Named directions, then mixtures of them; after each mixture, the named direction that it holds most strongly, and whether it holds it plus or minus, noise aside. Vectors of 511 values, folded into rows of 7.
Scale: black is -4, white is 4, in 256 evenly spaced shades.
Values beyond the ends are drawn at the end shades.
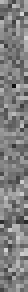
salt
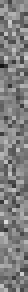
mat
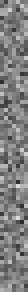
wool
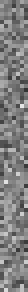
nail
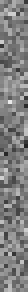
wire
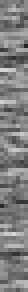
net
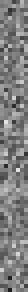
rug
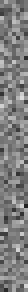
wool, minus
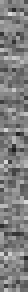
net, minus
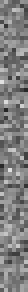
nail, plus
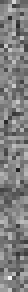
rug, minus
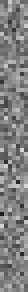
wool, plus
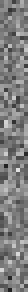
rug, plus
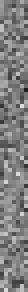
nail, plus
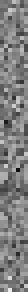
rug, minus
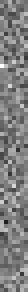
mat, minus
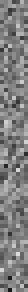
rug, plus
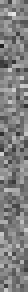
wire, plus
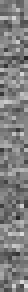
net, plus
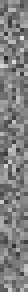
mat, minus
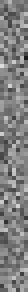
mat, minus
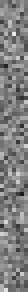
mat, plus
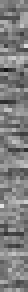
net, minus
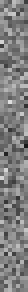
wire, plus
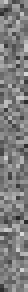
wool, minus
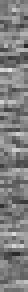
net, plus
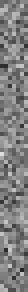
mat, plus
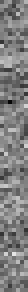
wire, minus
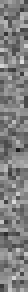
mat, minus
